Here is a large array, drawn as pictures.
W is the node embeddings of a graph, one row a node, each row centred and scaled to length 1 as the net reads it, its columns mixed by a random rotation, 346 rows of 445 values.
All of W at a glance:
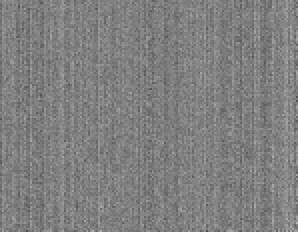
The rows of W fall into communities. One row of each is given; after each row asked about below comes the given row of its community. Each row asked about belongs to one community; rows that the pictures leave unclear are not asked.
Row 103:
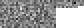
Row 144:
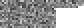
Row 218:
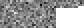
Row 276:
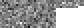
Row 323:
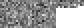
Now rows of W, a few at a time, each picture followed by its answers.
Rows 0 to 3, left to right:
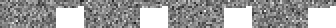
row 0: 323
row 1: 323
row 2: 276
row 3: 103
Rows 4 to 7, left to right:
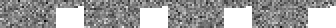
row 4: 276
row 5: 144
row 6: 323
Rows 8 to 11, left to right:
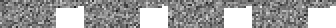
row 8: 276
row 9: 276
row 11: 103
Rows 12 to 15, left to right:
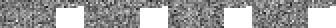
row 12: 323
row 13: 276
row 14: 218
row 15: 103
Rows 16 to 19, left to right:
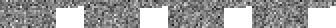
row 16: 144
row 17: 144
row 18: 218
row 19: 276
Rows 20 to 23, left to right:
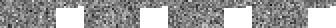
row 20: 103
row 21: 218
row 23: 323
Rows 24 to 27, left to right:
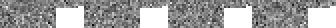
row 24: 218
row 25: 144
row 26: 276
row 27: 218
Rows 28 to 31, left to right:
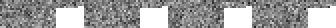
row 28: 144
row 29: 323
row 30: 218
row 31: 276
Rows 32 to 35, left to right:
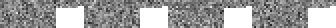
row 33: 218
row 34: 144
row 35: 103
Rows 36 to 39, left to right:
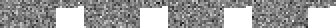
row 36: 103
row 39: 323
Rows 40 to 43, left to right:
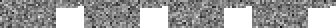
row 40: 103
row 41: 144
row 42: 323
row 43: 144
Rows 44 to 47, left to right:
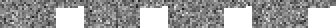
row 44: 323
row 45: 323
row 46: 218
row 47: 323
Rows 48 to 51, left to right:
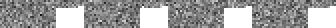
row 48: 144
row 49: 323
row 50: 103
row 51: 103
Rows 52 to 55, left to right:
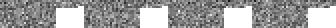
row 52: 276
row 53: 323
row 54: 323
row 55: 323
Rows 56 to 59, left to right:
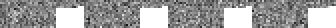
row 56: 323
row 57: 323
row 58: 323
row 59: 218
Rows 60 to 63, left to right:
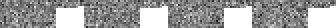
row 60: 323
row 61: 103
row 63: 218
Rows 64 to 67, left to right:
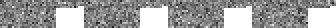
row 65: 276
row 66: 144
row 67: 218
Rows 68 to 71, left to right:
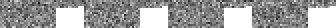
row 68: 144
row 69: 144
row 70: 323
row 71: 103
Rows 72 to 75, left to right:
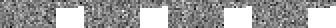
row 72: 218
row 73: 103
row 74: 103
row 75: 323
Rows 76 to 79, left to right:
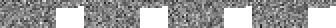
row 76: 276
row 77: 323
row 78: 323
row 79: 103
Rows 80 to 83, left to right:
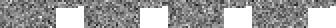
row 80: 218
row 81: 218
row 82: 276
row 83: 144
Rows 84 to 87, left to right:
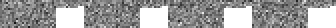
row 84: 103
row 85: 323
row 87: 144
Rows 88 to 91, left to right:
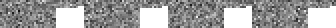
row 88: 103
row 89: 103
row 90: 323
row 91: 218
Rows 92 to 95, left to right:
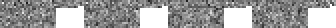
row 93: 276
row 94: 218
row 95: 218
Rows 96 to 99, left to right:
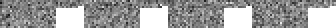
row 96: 144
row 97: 144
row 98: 218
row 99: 323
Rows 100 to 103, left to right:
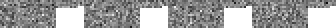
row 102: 218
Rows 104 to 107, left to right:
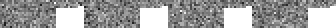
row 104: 218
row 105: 218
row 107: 144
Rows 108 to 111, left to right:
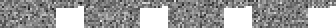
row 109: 218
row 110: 323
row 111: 103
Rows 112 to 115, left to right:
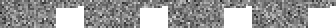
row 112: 323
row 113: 323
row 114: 276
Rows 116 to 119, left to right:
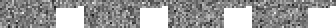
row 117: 218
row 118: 323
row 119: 276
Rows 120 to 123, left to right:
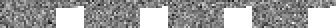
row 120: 218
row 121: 276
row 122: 323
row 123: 276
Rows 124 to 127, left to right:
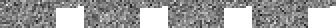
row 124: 276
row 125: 218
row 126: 323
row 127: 218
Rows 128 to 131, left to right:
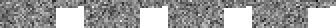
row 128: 218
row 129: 144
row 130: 144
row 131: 323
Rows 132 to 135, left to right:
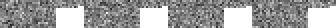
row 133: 144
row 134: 144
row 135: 103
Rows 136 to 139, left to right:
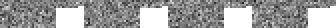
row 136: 218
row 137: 323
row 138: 103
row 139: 144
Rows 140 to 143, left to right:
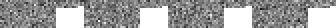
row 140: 323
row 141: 144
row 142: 103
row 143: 276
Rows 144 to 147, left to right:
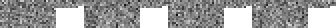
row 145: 218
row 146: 144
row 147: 218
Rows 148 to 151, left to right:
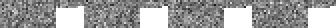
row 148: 103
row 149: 276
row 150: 144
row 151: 103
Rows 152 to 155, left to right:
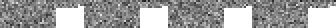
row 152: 276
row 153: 323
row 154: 144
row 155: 323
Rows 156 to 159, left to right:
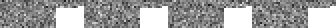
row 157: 323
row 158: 323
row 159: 218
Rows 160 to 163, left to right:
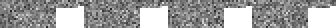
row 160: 218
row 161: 103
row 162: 218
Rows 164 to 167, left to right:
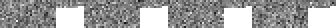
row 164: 103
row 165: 103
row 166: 103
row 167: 218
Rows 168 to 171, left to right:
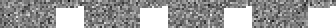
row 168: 218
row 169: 144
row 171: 103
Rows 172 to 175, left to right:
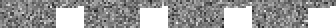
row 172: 103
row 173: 276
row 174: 323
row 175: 218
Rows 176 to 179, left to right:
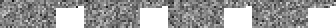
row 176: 144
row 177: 276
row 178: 218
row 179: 323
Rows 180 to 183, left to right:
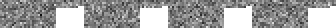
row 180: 276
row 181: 103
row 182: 276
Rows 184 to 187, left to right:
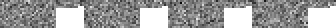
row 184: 276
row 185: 218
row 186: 323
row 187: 144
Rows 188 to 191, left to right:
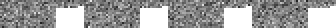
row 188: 323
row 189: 323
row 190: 323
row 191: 144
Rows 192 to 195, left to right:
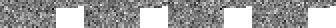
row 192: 218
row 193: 218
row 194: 276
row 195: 323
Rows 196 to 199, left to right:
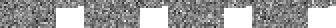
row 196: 276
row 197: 103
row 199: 103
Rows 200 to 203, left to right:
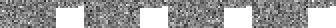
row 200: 144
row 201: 218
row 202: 103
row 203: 103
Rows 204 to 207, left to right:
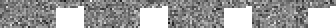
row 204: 323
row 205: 144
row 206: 218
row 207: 218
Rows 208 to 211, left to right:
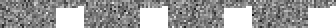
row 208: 323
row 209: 103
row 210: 103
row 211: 103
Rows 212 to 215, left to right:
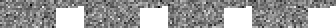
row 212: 144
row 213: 323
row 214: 323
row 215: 144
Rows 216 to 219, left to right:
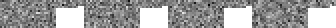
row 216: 276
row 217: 144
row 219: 218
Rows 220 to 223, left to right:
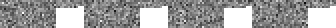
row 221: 218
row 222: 323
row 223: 103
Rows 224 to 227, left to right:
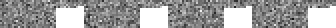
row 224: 103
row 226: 103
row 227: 103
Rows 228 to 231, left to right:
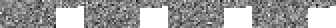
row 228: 103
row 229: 276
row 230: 276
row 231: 323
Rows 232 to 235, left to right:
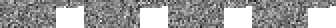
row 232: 103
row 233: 218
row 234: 103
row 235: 276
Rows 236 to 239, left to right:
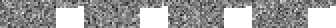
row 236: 103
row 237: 323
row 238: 323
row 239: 103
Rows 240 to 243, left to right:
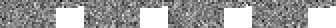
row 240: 323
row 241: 323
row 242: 218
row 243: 276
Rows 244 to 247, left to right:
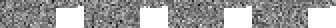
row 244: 218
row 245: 103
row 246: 144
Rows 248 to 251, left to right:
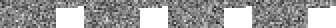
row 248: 218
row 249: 144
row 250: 218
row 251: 276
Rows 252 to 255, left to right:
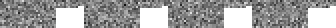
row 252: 144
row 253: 218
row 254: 103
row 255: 323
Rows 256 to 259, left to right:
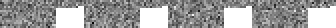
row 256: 144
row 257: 144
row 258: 218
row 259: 144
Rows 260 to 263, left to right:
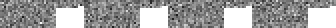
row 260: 276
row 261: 103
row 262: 323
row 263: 276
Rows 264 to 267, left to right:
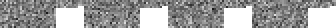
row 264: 103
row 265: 144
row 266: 144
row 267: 218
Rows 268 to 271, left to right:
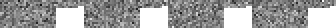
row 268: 276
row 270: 103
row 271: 218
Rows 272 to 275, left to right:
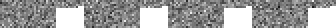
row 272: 144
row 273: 103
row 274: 276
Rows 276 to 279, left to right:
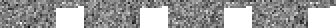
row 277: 218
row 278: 103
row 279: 218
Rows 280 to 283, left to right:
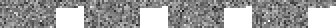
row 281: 218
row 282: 218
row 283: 323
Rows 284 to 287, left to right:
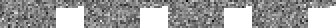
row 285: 323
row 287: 218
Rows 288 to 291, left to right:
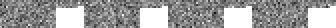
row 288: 103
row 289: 276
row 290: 103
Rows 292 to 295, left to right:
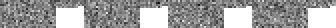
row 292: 103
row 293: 103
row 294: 144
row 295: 144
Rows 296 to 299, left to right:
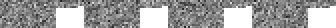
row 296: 323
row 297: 276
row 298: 144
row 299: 323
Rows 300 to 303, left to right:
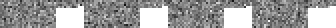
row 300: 323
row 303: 103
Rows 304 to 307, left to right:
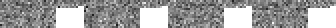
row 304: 144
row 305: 218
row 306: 144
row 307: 144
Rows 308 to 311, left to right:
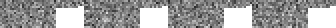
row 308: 144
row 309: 144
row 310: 144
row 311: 144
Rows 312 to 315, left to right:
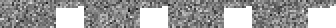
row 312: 103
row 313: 218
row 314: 103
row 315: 144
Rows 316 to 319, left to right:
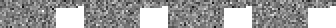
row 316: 144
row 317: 103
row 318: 218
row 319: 103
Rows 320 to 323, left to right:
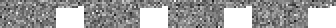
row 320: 323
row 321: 103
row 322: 144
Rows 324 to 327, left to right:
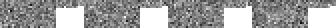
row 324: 103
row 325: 218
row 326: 276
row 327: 218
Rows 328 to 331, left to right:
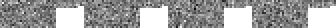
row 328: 276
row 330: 103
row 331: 103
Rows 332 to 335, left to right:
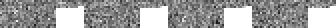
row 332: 103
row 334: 218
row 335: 103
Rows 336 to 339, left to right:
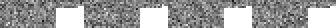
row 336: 323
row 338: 323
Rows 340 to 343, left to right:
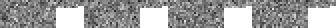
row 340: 323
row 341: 218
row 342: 103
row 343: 103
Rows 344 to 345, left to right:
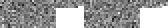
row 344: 144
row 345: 144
